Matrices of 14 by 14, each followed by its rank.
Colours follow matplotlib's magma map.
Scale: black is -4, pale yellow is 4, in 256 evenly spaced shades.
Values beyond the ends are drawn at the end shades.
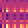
one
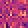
three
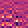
two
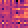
three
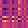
one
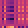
one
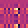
one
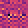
two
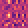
two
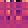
one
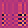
one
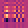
one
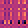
one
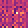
three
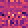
three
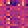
two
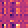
two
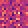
three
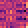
three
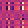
one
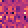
three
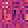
three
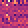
three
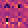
two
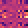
two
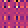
one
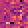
three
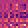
two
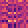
two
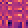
two
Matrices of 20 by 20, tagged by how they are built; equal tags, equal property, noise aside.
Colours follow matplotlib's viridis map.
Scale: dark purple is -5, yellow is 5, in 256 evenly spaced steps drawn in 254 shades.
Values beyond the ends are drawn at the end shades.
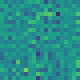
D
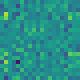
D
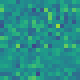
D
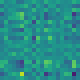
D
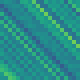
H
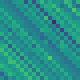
H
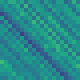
H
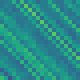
H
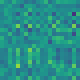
D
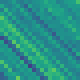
H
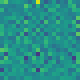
D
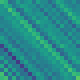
H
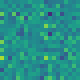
D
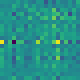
D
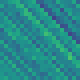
H
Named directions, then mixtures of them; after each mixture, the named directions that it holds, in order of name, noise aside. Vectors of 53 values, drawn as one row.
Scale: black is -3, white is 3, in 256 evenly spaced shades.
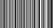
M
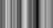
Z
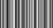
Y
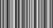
Y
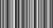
Y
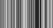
M, Z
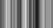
Z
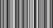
Y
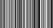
M, Z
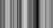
Z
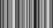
Y, Z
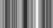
Z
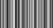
Y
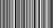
M, Y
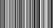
M, Z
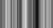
Z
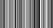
M, Z
